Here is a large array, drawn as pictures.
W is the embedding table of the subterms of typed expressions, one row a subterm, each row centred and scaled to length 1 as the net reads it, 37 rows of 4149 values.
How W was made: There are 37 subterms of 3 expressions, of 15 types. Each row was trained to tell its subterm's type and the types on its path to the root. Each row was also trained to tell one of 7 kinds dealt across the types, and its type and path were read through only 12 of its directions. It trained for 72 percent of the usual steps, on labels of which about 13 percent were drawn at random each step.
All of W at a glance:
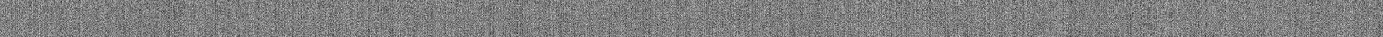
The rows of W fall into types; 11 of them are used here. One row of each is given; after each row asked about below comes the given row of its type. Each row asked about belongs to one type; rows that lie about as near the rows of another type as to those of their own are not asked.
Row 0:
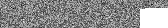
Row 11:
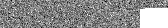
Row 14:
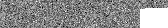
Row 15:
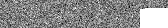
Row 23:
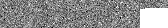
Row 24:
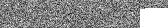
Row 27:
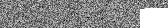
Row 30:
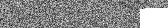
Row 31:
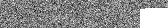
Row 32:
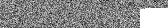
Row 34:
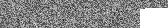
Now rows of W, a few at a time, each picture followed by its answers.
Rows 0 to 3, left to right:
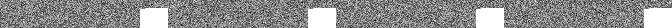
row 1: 30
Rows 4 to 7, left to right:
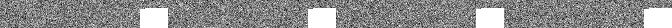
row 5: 34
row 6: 24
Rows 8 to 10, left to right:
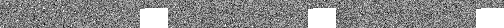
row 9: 23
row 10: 23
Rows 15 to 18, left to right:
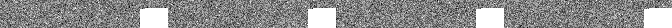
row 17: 0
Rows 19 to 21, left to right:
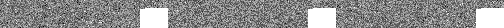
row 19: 11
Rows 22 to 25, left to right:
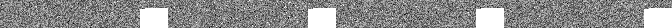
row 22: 30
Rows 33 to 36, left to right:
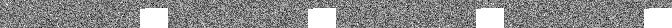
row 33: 32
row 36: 0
